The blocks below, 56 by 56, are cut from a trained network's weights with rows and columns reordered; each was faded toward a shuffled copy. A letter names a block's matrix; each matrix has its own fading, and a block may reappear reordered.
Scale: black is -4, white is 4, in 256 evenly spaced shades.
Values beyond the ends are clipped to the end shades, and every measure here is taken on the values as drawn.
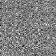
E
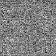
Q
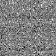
Q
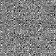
Q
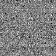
Q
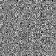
E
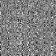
E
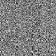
E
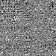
Q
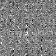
Q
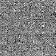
Q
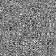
E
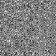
E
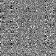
Q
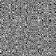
E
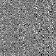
Q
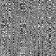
E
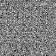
Q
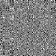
E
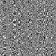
E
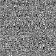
Q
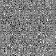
Q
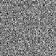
E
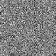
E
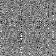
Q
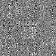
Q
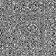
E
